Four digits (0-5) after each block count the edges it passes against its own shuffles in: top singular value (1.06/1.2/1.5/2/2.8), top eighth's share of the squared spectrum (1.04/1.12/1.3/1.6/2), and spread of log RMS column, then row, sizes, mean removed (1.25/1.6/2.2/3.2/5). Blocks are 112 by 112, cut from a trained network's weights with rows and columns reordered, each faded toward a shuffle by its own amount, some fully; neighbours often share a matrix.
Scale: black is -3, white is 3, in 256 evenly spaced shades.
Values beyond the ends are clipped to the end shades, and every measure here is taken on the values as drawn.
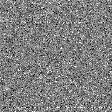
2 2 0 1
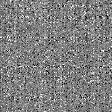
3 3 0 3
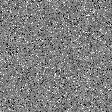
0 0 0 0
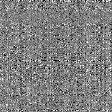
3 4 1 4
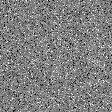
0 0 0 0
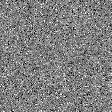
2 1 0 1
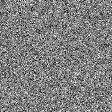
3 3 0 2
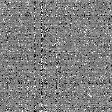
3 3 3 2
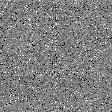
1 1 1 0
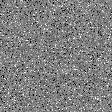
0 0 0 0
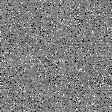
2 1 1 0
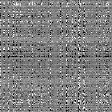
4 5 4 3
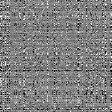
4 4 4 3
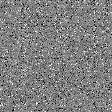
1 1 1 0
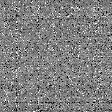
2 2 2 1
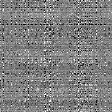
4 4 4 3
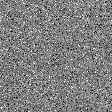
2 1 0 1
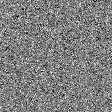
0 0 0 0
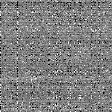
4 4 3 2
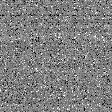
2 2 2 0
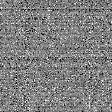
3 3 2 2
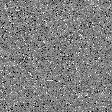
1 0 1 0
